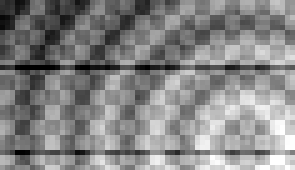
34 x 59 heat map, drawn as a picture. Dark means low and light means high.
Rings: centred on the bottom right. Slope: up to the bottom right. Mirror symmetry: none. Odd lines: rows 14 and 31. Ninth with the lowest average: top left. Ninth with the highest average: bottom right. Histogram: bell-shaped.
